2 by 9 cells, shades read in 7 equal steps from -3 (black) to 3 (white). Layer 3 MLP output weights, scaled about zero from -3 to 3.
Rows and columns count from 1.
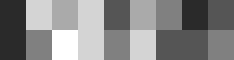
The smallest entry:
-2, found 3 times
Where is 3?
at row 2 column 3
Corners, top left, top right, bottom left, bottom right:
-2 -1 -2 0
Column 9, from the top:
-1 0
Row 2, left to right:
-2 0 3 2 0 2 -1 -1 0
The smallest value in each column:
-2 0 1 2 -1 1 -1 -2 -1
